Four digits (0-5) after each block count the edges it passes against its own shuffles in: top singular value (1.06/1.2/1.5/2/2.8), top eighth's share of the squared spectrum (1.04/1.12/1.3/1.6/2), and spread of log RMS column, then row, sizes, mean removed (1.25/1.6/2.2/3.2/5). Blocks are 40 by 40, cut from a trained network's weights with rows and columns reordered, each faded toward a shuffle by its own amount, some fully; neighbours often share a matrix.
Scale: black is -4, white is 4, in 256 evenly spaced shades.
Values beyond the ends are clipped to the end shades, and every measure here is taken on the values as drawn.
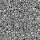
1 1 0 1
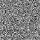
2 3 1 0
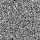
0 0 0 0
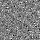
0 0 0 0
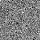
0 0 0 0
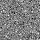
0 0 0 0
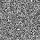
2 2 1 0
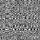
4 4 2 2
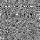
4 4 1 2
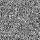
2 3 1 1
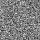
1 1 0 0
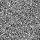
0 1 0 0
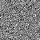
1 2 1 0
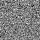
0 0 0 0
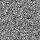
0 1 0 0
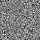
2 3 2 1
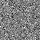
0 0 0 0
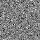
0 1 0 0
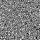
0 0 0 0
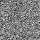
1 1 0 0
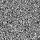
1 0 0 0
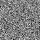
0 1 0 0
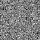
1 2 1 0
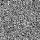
1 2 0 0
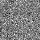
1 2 0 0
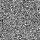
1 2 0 0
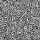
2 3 1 1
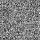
2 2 0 1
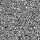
1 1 0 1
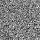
2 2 0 1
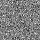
1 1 0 0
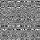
4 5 1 3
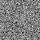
2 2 0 1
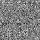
2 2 0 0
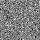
1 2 0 0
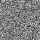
0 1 0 0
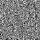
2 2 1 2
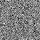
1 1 0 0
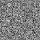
2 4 1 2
